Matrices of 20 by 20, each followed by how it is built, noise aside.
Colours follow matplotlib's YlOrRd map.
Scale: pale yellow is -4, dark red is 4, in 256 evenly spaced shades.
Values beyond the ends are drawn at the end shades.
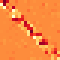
banded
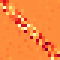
banded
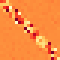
banded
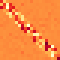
banded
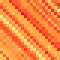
Toeplitz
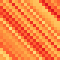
Toeplitz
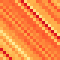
Toeplitz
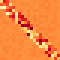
banded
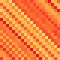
Toeplitz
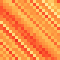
Toeplitz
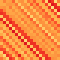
Toeplitz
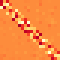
banded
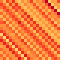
Toeplitz
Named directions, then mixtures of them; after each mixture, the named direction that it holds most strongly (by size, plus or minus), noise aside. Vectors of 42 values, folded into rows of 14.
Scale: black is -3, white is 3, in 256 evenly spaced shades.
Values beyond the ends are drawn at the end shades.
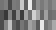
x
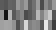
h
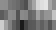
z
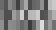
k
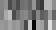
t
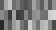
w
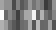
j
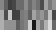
t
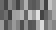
k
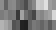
z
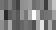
k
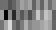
h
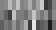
t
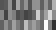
h
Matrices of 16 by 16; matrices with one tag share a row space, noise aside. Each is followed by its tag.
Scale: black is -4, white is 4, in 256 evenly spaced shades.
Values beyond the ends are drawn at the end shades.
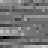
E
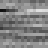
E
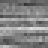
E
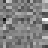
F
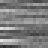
E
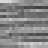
E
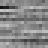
E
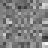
F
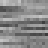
E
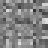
F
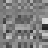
F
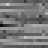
E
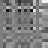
F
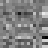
F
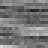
E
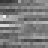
E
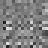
F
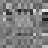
F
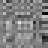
F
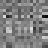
F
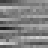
E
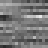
E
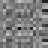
F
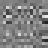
F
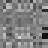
F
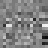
F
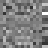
F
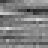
E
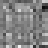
F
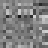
F
